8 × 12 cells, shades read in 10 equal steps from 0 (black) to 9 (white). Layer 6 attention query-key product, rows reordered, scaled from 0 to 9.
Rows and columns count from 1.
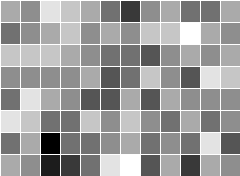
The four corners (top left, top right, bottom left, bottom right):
6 6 6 5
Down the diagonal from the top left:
6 5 7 5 3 5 6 3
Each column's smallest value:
4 5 0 2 3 3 2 3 4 2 4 3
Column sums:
44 48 37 40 40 38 43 37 44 39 46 42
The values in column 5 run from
3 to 7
